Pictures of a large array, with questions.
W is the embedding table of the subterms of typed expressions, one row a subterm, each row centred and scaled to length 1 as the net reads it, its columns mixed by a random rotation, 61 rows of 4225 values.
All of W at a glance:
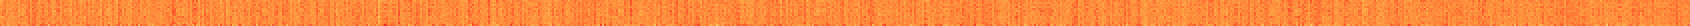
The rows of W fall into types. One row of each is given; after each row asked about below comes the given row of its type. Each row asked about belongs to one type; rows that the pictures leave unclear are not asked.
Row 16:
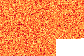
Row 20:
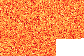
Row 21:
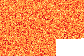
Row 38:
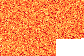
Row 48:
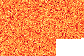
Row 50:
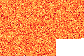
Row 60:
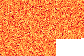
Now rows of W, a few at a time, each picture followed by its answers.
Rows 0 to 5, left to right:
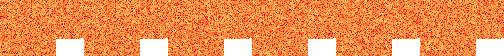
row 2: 20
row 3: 21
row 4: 50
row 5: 20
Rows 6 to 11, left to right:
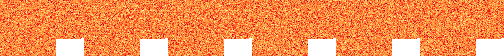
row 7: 21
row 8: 21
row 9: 38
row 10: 20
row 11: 48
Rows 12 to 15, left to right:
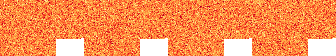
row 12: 21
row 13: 50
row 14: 60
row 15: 50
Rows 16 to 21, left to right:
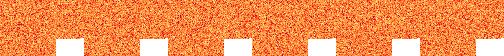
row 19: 16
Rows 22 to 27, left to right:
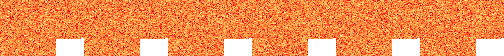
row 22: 48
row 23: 48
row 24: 20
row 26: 21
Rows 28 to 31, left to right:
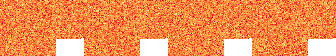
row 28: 21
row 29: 20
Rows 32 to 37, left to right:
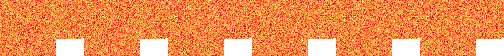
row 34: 48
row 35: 16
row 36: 48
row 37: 48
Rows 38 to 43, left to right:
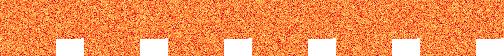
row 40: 50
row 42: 60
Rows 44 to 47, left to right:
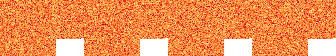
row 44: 20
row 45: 16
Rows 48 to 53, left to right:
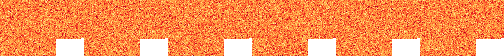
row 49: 60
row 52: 60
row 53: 38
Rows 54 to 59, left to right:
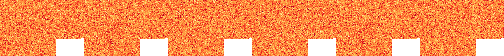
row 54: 21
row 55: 50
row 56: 48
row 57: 60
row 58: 50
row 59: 20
